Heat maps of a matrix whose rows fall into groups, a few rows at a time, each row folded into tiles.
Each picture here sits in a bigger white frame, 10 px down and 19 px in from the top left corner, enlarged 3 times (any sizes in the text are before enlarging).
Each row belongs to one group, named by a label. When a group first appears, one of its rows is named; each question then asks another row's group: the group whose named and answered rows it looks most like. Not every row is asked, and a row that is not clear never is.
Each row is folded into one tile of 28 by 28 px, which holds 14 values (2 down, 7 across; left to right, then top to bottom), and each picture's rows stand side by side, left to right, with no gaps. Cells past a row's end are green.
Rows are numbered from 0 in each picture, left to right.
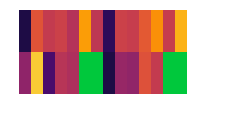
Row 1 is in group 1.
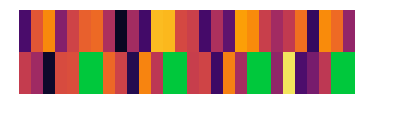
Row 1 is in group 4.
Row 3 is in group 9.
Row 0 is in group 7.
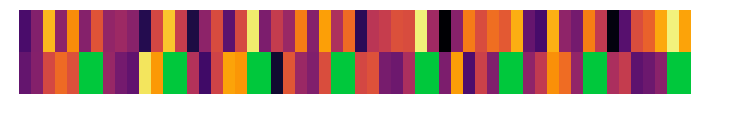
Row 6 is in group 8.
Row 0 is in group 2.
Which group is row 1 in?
4
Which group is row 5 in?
1
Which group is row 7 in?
1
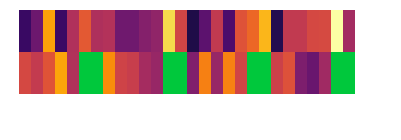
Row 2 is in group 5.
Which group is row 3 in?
1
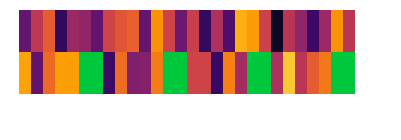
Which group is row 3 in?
5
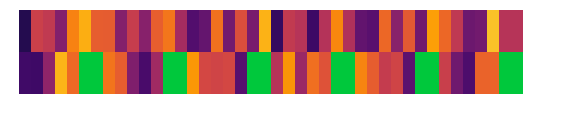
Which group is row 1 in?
9
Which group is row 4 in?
2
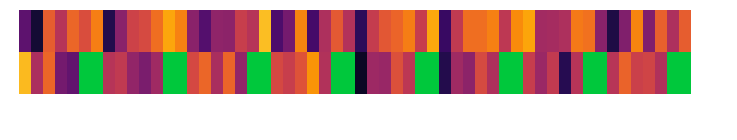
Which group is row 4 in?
1
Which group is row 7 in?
2
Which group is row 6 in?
9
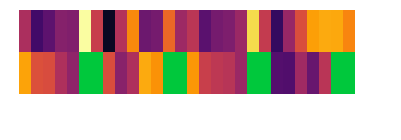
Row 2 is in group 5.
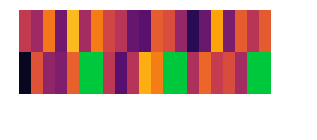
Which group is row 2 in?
2
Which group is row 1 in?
4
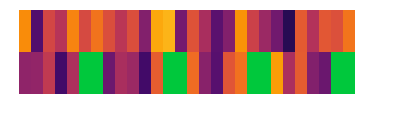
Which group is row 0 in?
9
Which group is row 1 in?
9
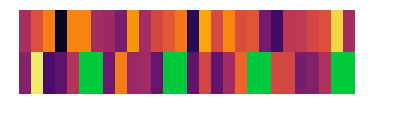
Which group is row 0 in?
9
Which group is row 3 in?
1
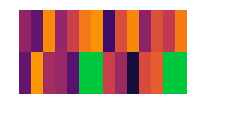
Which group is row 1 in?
7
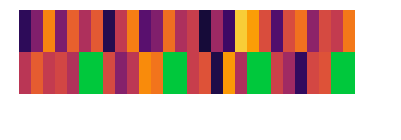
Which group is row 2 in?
4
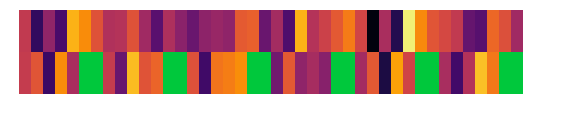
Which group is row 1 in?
8
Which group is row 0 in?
4
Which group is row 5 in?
4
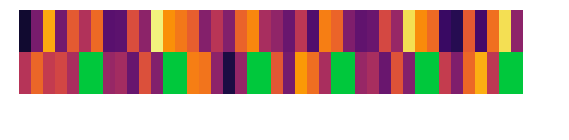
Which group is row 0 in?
2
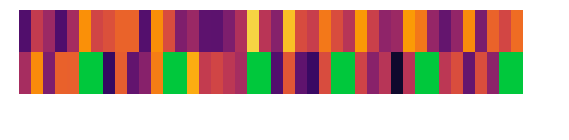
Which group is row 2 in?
5
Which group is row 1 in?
9
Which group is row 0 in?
5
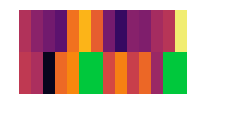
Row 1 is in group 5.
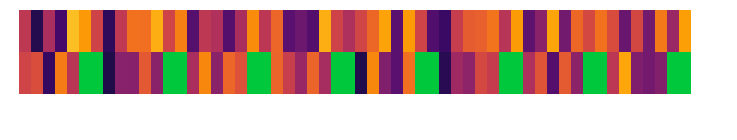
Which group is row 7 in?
9
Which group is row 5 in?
1
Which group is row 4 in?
9
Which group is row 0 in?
4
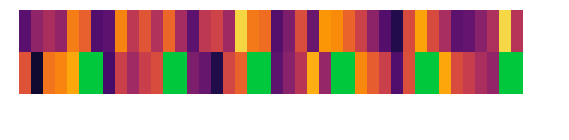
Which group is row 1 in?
1
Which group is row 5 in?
5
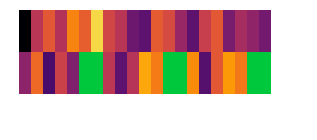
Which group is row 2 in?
8
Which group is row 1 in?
4
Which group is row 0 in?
1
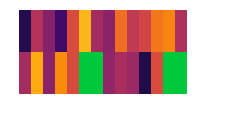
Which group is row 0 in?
5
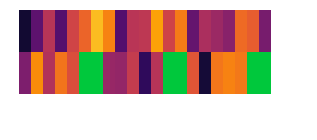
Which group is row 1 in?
9
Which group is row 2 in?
8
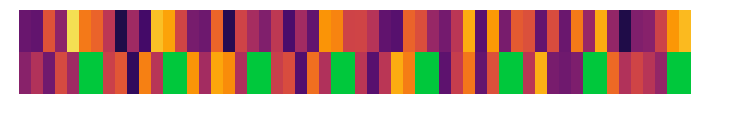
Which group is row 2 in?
8
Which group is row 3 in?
4
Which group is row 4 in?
4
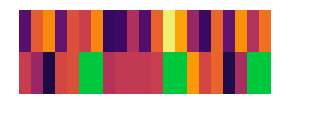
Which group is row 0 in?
7
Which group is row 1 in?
5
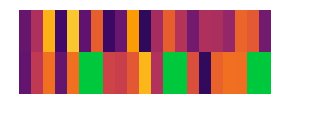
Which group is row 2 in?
8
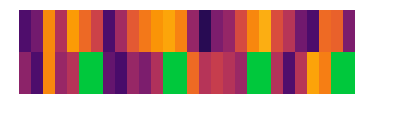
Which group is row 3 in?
4
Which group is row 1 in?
1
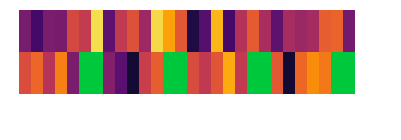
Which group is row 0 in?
5
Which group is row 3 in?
8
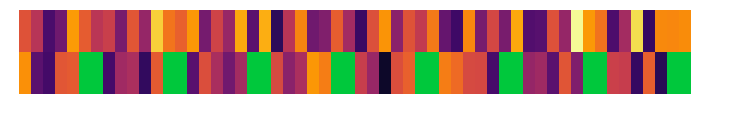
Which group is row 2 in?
9
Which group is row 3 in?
8
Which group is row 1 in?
9
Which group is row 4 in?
7
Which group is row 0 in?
4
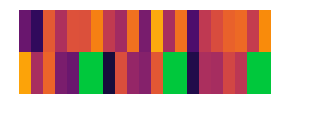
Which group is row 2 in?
1
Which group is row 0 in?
2
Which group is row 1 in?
9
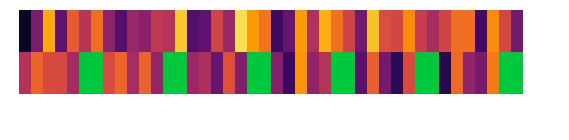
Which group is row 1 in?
5
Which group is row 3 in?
2
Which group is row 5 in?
9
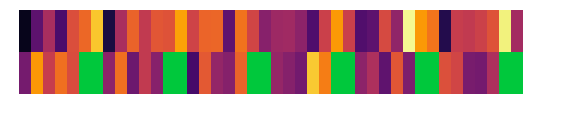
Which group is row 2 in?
9
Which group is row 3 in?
4
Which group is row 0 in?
5
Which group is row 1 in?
1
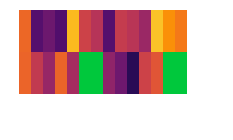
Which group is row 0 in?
4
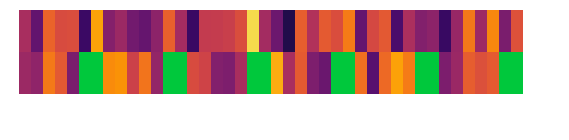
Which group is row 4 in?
8
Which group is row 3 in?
2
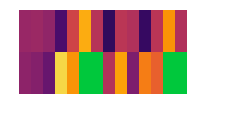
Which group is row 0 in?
4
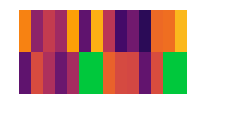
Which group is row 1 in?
5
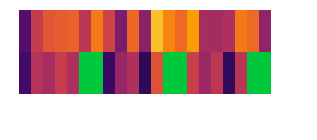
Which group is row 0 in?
1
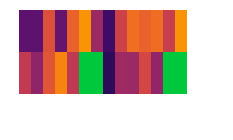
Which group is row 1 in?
1
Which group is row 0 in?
8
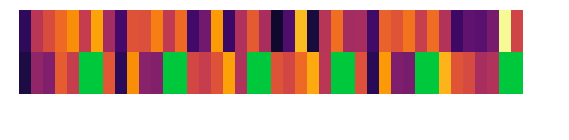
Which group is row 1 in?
2
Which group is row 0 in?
1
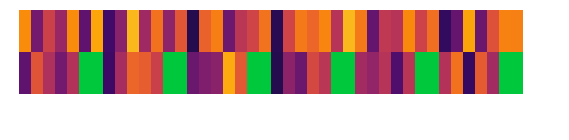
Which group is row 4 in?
9
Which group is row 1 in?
2
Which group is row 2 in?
7
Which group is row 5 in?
7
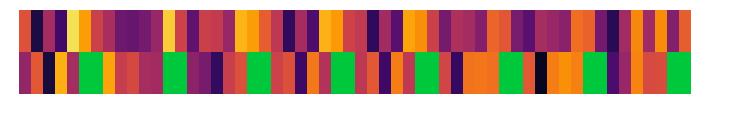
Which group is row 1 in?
5
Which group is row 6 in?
8
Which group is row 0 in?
4
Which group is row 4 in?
4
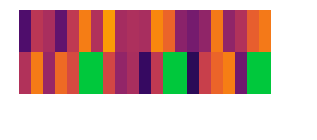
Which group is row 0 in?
5
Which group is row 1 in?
9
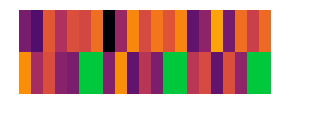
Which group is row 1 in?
1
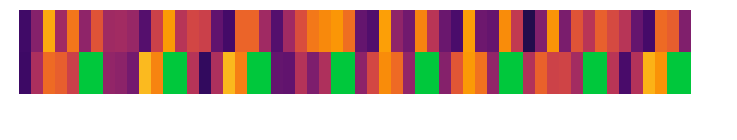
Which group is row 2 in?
4
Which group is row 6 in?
2
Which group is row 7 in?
4
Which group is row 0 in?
2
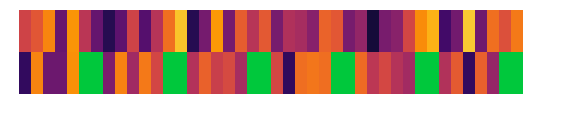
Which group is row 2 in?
2
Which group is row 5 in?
7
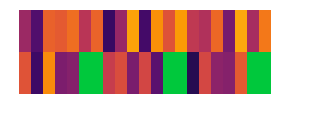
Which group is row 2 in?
9
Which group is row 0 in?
2
